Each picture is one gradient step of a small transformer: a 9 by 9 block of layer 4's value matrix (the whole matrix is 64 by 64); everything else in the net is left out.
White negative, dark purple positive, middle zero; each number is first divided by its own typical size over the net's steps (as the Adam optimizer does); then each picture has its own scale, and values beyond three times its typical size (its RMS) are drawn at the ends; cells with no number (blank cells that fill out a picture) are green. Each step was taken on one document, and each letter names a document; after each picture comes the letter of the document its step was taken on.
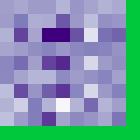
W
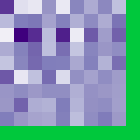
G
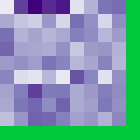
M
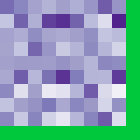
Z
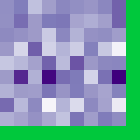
Z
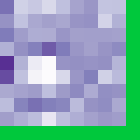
M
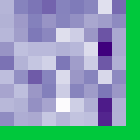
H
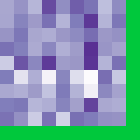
H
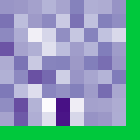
M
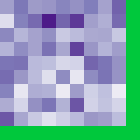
G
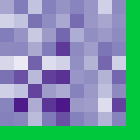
W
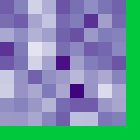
H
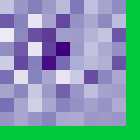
W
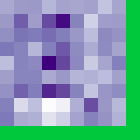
W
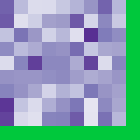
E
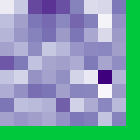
H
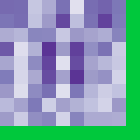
G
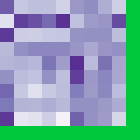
G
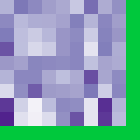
E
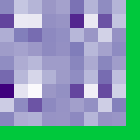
E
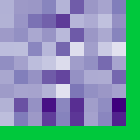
Z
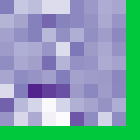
M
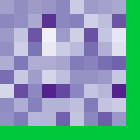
Z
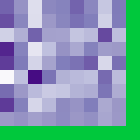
H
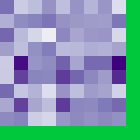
G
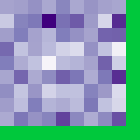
Z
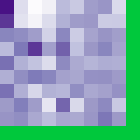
M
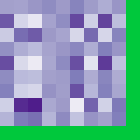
E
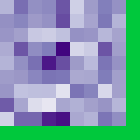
M
